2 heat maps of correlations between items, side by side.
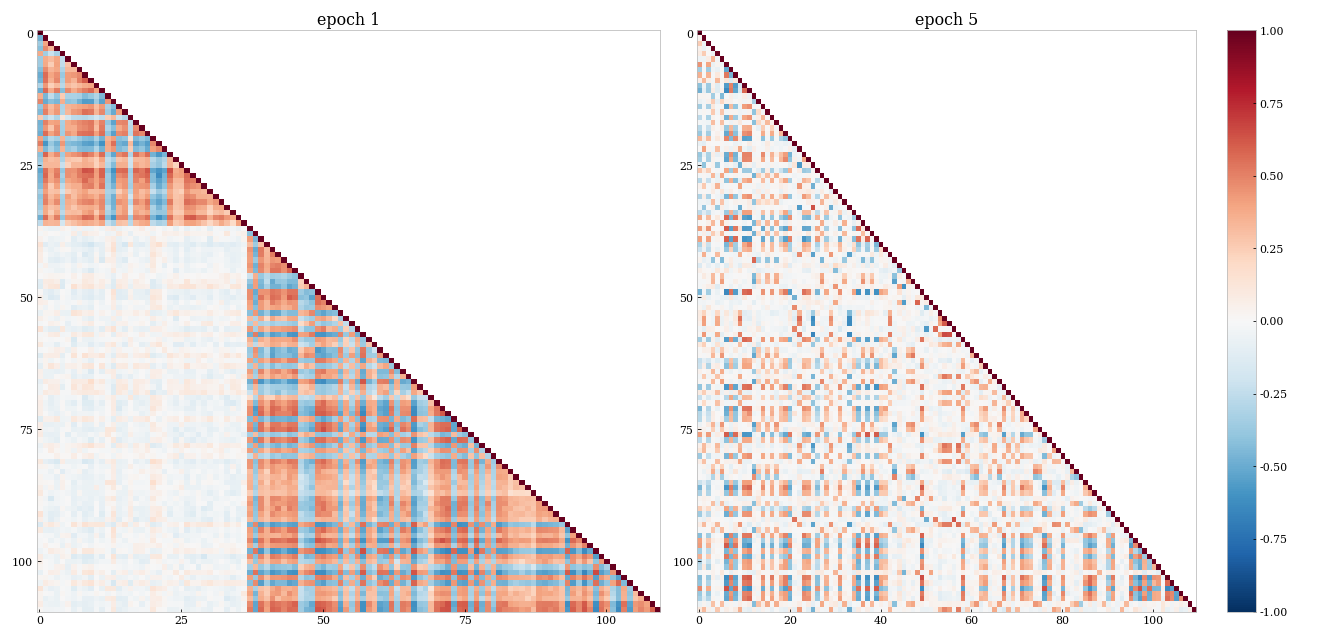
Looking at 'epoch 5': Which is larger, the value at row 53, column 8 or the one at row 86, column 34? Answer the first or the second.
the second
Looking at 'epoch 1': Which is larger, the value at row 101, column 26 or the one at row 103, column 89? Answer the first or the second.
the second
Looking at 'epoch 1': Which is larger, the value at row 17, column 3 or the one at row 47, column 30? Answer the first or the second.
the first
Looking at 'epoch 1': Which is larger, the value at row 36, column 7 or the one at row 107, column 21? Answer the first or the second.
the first
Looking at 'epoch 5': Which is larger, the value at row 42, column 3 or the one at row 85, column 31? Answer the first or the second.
the second
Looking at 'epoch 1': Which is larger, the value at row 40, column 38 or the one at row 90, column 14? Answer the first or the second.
the second
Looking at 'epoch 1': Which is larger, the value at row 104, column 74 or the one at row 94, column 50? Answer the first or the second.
the second
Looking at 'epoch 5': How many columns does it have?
110
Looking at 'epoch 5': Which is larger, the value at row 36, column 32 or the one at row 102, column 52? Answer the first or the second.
the first
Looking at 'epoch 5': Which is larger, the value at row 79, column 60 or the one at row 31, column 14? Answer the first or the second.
the second
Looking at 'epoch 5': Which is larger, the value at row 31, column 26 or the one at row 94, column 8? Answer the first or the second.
the second
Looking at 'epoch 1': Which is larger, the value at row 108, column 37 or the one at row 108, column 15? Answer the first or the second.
the first
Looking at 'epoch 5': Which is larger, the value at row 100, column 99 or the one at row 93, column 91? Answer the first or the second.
the second
